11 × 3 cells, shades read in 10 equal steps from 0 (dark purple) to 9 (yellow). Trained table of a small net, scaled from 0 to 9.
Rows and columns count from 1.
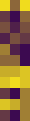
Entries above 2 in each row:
3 1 2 1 1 2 3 3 1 3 1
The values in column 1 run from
1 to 9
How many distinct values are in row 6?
2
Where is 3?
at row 3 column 1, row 3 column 3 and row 4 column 2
